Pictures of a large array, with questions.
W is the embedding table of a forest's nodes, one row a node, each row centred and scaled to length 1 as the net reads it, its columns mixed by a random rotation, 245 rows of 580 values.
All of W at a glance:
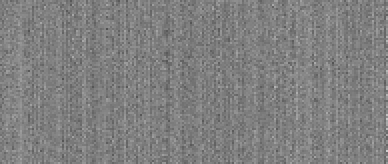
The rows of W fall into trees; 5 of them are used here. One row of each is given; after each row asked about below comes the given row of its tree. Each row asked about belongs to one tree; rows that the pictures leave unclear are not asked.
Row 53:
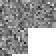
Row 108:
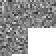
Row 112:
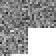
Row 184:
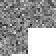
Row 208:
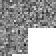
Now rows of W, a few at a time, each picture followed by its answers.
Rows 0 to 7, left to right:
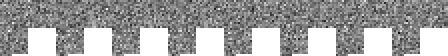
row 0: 108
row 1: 112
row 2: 112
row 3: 112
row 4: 208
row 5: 108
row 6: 108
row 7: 108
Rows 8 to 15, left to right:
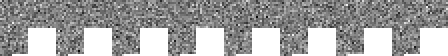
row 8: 108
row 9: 112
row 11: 112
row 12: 184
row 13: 112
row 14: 184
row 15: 108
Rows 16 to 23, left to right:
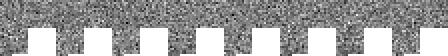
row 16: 108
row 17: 112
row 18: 208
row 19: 108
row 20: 53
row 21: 108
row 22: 108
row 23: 112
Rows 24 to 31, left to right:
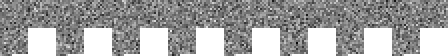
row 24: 208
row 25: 184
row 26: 208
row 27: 112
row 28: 184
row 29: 184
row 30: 53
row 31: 184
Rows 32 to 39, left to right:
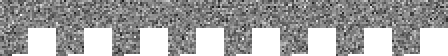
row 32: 108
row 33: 53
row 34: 108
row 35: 53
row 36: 53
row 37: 184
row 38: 108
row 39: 53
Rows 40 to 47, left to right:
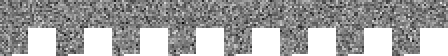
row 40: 112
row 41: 108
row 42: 208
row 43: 208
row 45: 53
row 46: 53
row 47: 53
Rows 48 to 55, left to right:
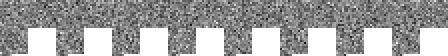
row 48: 53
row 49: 208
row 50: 53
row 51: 112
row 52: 53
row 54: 184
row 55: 184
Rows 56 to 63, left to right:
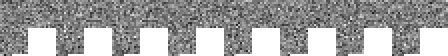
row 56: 112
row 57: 108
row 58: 108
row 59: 112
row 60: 184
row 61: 184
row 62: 108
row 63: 108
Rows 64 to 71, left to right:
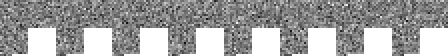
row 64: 53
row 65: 184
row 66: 208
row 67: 184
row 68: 108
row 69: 53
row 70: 184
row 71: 108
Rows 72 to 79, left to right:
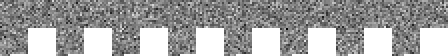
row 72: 184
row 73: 208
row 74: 108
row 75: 112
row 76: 53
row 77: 208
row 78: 112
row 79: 53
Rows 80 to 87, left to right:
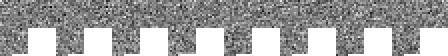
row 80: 53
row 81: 53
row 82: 53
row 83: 184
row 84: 108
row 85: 53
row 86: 108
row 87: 108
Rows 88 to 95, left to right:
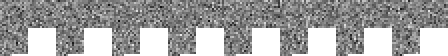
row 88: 184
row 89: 184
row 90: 112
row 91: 112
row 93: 53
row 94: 53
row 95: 184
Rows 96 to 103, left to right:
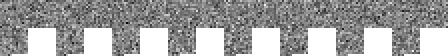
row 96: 184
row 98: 208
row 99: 112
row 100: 108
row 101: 108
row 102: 208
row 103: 208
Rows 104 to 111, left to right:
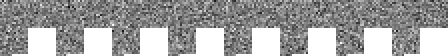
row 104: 108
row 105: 184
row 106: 53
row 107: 184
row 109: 108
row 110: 184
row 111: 112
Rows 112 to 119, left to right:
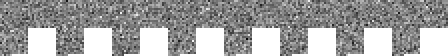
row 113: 108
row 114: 108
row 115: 208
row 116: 112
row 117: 108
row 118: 184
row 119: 108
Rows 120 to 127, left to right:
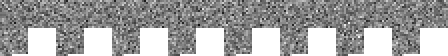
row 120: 208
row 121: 108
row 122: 184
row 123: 208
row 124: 53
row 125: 184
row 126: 108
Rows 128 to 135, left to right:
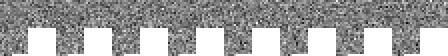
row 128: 112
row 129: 112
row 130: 112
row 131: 112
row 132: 184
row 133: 184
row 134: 53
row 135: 208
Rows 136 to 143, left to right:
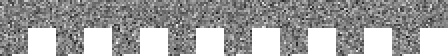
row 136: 108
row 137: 53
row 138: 184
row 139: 108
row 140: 112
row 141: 184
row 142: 208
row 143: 184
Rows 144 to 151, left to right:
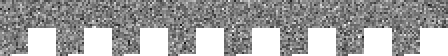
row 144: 184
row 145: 112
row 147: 184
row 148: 108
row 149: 108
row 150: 108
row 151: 112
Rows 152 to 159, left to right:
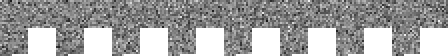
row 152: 108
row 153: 108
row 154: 184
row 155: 53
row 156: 184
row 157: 108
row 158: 53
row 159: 112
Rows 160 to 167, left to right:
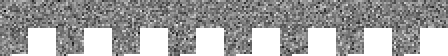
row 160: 184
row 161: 184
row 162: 112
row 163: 108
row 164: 208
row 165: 108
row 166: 184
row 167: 112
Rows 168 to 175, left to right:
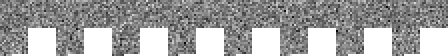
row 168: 112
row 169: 53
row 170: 108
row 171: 184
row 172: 53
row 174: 53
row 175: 112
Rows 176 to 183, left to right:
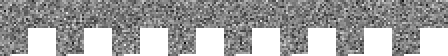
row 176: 184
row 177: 184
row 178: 112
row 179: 184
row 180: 184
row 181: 184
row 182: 208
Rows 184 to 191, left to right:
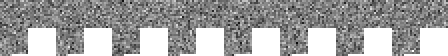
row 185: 184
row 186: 108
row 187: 53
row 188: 184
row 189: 184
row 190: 108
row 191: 208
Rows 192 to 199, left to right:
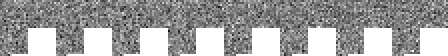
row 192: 184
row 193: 184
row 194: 184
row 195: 53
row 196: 108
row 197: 112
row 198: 112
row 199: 208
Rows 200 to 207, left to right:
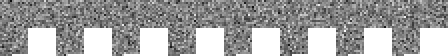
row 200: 108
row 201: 184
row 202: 184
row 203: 108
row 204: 208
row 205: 108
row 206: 108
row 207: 53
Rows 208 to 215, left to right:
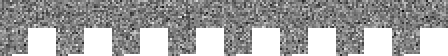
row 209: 112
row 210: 53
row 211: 53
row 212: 112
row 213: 112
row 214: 112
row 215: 208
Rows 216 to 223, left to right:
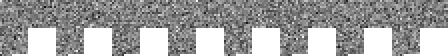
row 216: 53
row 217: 208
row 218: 108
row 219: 108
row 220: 112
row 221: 108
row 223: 184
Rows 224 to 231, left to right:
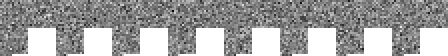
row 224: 108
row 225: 184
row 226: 184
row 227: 184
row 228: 112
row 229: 208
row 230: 184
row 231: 108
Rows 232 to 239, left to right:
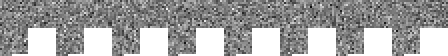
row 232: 208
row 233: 108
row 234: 53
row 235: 184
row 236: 53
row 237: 108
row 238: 184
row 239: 112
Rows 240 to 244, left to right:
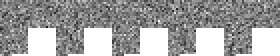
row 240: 112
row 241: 53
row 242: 112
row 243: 184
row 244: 108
